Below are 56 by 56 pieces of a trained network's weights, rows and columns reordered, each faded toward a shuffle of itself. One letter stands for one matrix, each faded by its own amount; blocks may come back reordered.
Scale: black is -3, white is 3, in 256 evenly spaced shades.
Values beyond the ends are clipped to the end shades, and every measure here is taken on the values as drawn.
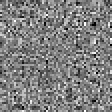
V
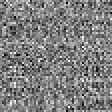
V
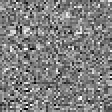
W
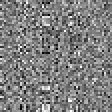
V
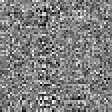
V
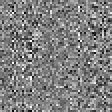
V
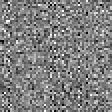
V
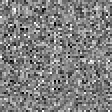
W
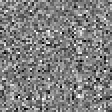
W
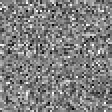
W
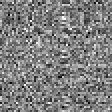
V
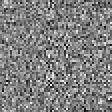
V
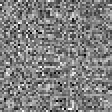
V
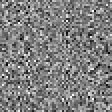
V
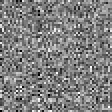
V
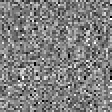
V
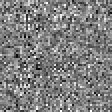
W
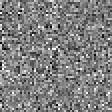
W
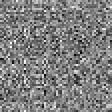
V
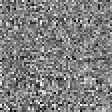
W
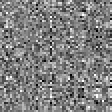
V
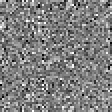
W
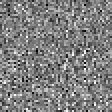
W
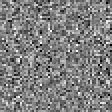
V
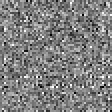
W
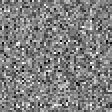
W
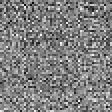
V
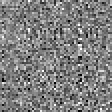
V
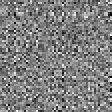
V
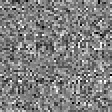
W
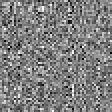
V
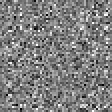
W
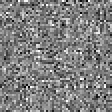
W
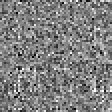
W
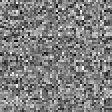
V
